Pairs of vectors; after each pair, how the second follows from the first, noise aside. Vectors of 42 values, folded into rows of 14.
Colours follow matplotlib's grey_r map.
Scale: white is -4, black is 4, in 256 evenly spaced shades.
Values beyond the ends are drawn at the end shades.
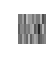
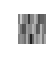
shuffled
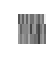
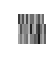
scaled up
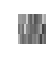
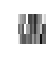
scaled up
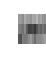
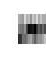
scaled up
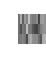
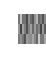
shuffled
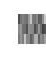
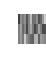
copied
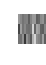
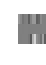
partly zeroed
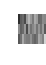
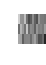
negated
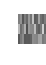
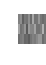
shrunk
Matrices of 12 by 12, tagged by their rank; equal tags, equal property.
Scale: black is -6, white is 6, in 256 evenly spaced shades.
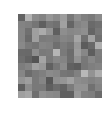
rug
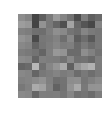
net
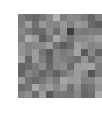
rug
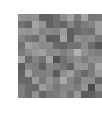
rug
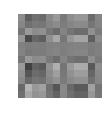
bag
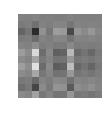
bag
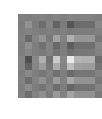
bag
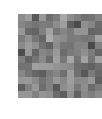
rug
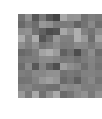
net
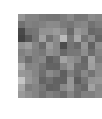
net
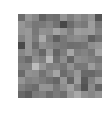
rug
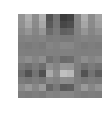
bag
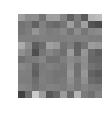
net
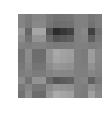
bag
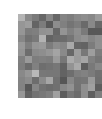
rug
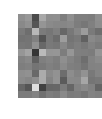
net
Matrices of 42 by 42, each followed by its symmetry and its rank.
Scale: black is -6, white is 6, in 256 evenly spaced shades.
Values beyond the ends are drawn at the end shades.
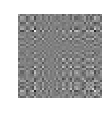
symmetric, rank three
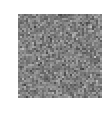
neither, full rank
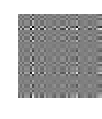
symmetric, rank one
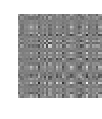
symmetric, rank two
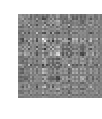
symmetric, rank three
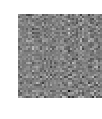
neither, rank five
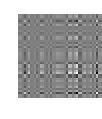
symmetric, rank one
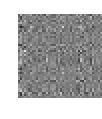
neither, rank five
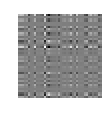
neither, rank one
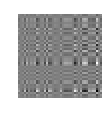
neither, rank one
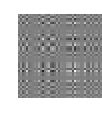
symmetric, rank one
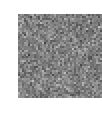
neither, full rank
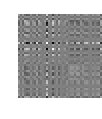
symmetric, rank two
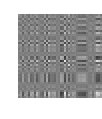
symmetric, rank two
